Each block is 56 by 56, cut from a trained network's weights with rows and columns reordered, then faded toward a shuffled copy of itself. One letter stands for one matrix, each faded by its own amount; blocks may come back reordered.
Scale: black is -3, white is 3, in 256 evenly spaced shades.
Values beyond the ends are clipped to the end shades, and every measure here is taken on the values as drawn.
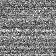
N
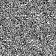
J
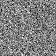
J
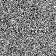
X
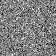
J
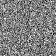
X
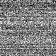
N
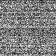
N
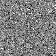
J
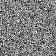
X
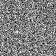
X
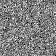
X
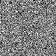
J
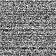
N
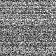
N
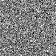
X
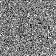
J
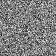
X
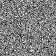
J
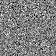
J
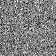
J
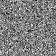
X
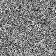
X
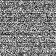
N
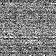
N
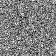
X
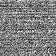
N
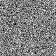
X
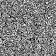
X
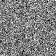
J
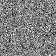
J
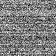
N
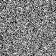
J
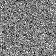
J
